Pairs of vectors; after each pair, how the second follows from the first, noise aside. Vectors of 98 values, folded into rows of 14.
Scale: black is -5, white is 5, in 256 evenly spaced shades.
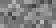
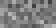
sign-scrambled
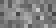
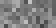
wrapped around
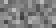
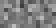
wrapped around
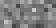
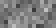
sign-scrambled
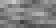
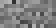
sign-scrambled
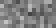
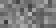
sign-scrambled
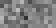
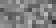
wrapped around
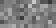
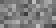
wrapped around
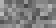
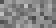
sign-scrambled
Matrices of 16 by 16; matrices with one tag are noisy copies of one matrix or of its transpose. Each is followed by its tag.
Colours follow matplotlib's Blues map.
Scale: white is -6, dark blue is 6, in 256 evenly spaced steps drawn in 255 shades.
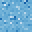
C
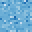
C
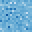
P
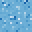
C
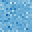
P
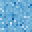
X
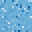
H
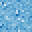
C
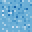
P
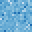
X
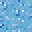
C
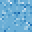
X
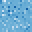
P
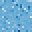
H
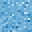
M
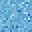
M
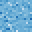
H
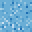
M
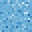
M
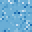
X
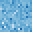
M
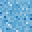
H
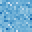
H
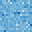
X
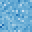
C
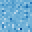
M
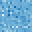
P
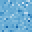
M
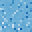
M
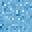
C
